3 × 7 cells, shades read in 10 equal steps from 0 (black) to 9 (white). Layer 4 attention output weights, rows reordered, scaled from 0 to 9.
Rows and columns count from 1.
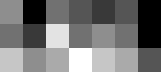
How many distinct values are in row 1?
5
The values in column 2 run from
0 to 5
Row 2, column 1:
4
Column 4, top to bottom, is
3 4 9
